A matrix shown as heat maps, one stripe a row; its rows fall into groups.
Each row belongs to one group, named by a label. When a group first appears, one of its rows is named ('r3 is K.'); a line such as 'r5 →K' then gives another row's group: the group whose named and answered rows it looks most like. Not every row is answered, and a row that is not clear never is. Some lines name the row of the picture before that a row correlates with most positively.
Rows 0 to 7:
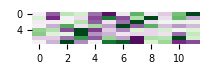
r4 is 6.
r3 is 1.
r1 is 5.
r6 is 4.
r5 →6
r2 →6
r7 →1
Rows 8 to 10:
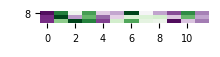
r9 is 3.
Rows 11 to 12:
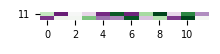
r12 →3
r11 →5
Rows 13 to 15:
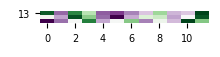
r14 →6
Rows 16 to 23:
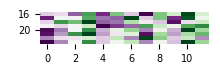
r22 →5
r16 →4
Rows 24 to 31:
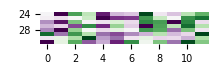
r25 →6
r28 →5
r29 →6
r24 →6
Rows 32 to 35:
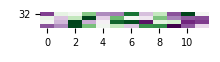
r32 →3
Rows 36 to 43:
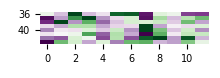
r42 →5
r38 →3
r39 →6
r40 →5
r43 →3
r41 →4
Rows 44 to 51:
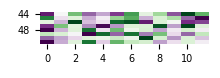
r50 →5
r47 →3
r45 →1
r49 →1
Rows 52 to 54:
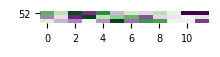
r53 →4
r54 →5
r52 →1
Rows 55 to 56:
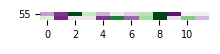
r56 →5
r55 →5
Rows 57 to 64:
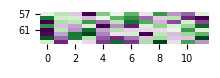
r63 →6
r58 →1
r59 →3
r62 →4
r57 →1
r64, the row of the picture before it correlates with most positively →56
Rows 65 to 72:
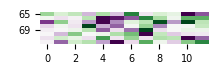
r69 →6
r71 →1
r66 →6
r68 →6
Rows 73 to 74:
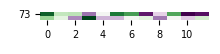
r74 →6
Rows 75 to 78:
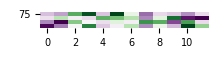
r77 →5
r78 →4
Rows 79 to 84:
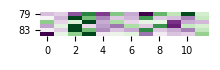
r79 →4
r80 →6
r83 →6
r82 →3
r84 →4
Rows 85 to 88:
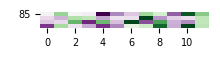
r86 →6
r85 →3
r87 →1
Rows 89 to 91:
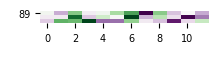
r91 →3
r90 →1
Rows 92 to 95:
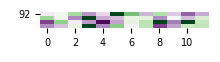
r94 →3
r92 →1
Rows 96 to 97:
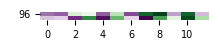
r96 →5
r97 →4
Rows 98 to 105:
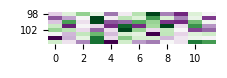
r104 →4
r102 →1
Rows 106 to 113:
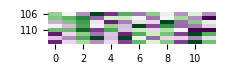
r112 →4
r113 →3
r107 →1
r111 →3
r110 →1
